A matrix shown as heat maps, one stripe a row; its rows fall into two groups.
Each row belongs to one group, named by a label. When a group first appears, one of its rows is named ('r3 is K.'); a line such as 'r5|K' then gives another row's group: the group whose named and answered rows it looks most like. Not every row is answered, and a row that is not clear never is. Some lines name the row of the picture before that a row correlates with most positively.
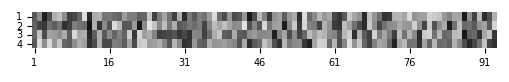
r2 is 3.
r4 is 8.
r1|3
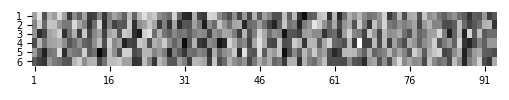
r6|3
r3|3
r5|3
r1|8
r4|8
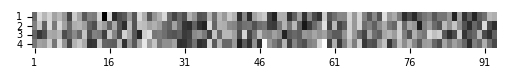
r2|8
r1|8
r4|8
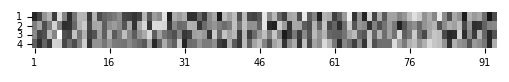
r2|8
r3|3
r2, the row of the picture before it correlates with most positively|1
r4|3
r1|3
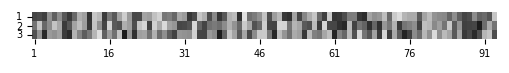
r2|8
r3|8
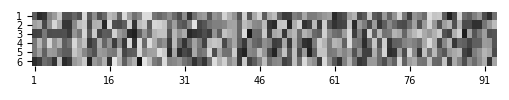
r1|3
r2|8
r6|3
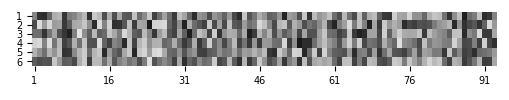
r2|8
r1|3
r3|3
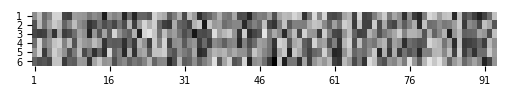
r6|3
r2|8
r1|8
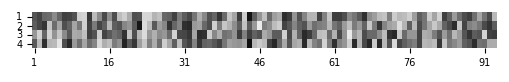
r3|8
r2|3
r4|8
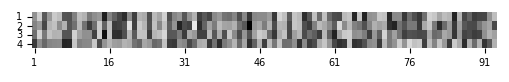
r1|8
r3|8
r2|8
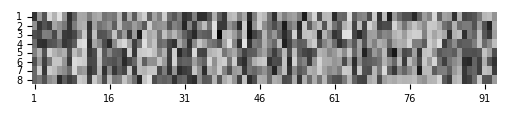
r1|8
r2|3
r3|3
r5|8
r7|8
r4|3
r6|8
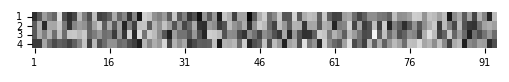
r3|8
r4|3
